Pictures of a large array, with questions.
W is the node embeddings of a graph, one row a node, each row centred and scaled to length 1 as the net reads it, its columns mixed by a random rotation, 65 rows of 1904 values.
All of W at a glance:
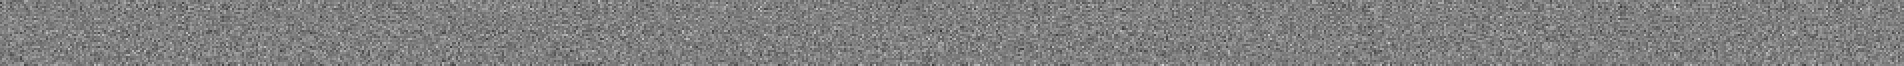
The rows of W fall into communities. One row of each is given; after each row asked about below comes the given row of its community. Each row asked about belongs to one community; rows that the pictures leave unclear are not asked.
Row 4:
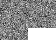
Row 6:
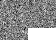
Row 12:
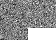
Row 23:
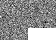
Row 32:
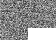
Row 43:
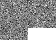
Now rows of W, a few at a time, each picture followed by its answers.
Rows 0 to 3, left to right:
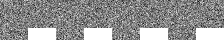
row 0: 32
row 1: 6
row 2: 6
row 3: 6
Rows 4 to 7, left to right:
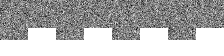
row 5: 43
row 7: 43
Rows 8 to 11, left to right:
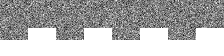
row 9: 23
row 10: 6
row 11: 43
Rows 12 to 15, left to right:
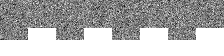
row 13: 23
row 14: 43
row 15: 6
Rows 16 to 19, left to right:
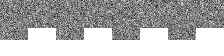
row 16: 32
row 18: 12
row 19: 43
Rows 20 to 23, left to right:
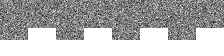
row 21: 4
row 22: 6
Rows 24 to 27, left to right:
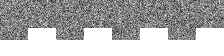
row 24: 12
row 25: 32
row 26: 43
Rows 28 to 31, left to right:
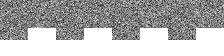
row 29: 23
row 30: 12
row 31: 12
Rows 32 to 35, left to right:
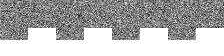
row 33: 12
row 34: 43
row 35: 43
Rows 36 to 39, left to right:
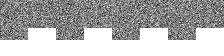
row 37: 12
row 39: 23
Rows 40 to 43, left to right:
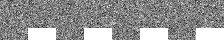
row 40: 6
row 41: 12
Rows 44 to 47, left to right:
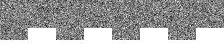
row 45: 4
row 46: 32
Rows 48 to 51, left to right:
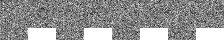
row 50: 4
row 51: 4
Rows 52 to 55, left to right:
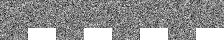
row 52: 23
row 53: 43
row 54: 23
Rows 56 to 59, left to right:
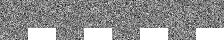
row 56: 32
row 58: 32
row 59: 6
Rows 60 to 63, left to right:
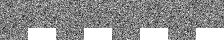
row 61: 32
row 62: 23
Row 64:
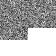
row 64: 43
